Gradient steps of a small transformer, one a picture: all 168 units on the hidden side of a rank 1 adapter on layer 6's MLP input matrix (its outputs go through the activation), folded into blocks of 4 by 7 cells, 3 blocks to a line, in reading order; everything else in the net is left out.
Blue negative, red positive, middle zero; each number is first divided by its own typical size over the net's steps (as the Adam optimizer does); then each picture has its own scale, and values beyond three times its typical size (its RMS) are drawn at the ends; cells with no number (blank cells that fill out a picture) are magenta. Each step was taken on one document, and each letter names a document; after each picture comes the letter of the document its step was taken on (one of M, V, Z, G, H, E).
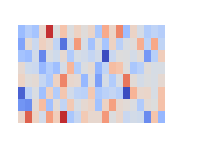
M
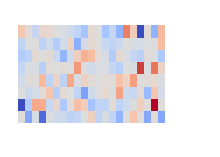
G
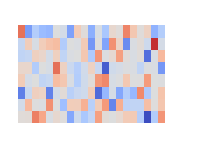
M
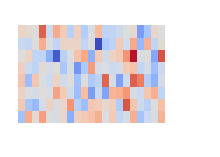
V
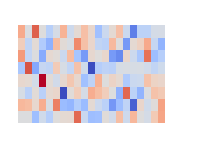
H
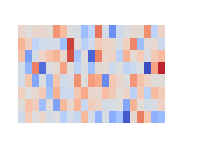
V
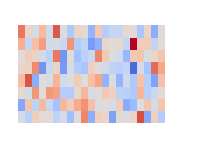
V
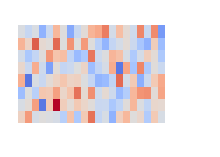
V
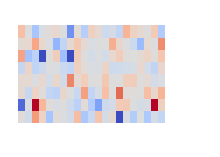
G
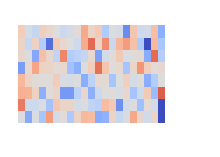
H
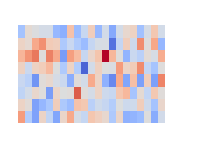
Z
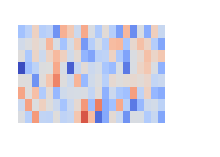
H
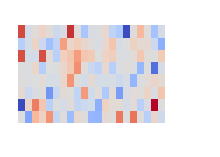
G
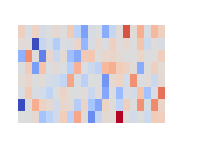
G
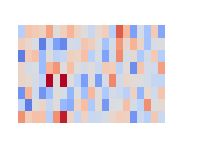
M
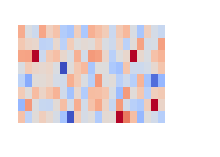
V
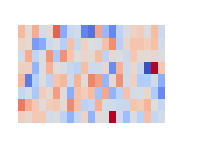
V
